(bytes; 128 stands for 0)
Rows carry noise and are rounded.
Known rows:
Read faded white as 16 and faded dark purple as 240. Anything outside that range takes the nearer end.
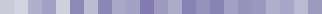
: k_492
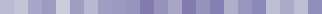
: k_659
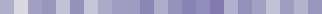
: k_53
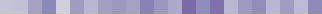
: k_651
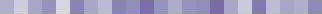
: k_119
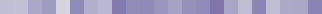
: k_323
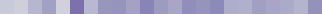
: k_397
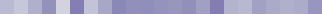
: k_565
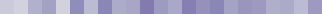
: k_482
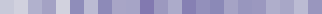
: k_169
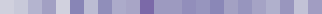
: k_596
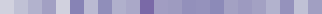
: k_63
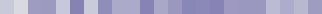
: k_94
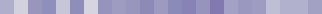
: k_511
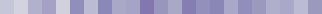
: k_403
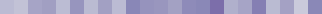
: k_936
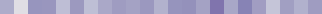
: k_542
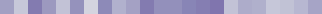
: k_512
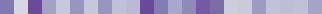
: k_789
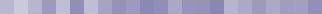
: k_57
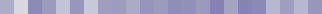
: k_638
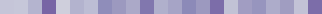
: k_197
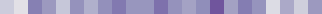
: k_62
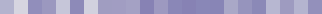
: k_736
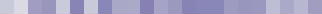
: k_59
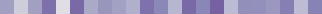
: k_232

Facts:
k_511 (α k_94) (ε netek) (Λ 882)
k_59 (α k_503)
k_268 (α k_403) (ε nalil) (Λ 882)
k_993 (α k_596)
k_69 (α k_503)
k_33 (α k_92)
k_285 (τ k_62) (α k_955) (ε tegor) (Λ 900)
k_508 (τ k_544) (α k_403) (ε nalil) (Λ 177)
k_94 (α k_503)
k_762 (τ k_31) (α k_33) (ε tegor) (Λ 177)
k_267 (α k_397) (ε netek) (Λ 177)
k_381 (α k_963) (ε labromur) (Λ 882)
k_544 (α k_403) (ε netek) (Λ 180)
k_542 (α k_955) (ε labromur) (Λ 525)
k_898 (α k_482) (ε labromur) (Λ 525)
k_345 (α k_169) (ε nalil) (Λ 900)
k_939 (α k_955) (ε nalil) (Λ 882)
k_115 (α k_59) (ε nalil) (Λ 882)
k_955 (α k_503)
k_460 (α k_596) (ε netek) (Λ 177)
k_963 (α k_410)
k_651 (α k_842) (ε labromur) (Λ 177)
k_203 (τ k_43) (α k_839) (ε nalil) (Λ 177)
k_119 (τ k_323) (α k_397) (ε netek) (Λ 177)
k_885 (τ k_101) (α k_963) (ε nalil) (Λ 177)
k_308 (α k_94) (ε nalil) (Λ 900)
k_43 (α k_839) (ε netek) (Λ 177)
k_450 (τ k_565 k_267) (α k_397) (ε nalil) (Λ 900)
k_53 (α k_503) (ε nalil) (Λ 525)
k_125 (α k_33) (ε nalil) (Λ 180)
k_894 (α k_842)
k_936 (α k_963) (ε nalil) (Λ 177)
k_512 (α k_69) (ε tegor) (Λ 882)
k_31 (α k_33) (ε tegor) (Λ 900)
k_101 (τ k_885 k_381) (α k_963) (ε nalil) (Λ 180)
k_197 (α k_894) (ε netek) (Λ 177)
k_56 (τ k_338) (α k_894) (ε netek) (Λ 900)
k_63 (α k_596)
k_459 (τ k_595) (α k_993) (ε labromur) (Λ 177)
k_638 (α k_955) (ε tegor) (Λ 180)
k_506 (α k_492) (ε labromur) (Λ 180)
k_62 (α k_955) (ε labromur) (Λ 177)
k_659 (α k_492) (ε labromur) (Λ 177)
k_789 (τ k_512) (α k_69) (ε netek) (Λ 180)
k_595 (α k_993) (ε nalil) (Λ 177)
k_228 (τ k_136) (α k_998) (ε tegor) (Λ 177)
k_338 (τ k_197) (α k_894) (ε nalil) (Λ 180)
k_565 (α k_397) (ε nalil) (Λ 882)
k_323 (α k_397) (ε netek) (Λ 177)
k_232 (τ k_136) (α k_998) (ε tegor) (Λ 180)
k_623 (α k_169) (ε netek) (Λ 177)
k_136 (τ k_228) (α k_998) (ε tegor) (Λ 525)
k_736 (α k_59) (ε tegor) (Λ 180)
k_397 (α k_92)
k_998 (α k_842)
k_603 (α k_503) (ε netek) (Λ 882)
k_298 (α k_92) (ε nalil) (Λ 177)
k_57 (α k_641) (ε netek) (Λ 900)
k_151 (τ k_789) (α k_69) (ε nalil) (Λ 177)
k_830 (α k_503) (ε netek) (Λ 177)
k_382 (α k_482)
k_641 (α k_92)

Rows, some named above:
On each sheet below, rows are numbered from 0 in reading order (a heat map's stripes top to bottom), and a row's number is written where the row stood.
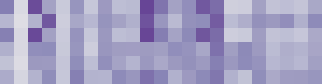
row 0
k_789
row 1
k_56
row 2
k_789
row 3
k_939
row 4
k_955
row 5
k_450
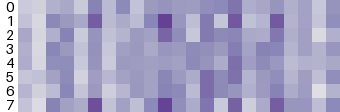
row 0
k_963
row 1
k_885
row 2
k_203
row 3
k_638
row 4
k_939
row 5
k_651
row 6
k_43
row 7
k_101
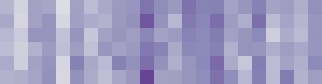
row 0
k_544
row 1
k_508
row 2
k_830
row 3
k_345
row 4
k_119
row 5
k_459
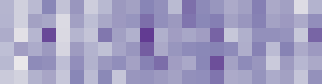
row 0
k_43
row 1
k_544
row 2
k_338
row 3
k_595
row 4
k_285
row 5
k_963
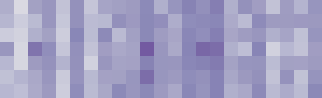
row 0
k_53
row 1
k_31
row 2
k_410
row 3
k_151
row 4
k_308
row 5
k_460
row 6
k_298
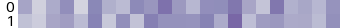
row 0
k_762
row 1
k_381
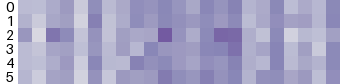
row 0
k_298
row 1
k_125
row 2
k_151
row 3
k_936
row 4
k_267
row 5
k_506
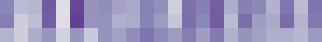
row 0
k_228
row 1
k_136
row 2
k_268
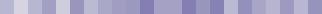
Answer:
k_898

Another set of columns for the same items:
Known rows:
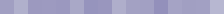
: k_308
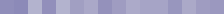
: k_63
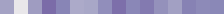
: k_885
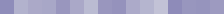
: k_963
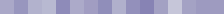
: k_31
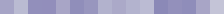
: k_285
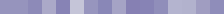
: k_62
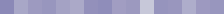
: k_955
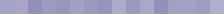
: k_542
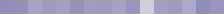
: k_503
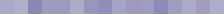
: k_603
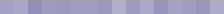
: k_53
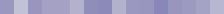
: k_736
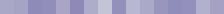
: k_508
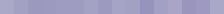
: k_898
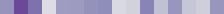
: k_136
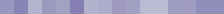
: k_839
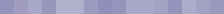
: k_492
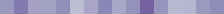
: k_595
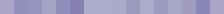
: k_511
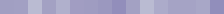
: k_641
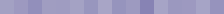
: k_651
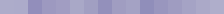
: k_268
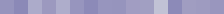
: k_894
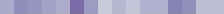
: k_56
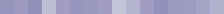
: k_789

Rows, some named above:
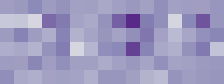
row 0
k_830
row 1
k_565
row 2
k_43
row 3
k_381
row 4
k_830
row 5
k_410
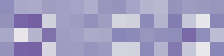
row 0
k_410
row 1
k_228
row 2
k_101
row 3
k_228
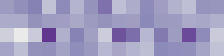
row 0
k_512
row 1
k_268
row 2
k_450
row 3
k_285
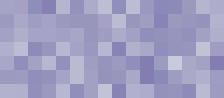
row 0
k_459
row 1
k_638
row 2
k_506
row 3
k_762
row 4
k_323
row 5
k_460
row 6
k_119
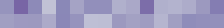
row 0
k_197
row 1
k_936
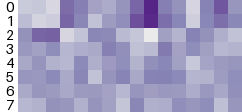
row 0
k_565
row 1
k_267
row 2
k_232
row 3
k_338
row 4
k_31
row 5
k_62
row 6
k_298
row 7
k_119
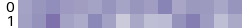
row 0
k_651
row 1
k_151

